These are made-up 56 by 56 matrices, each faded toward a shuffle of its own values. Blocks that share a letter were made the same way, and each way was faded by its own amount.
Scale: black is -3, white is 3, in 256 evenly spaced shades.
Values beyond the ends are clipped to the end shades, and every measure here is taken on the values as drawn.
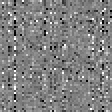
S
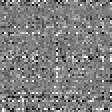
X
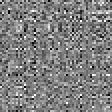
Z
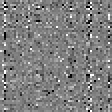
S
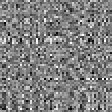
Z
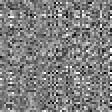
Z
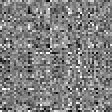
Z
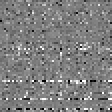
X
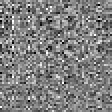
Z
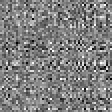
Z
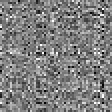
Z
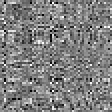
Z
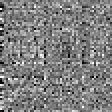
Z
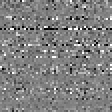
X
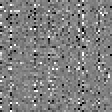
S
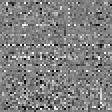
X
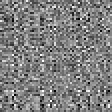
Z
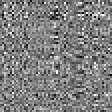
Z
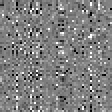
S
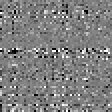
X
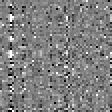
S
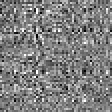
Z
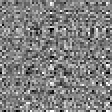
Z
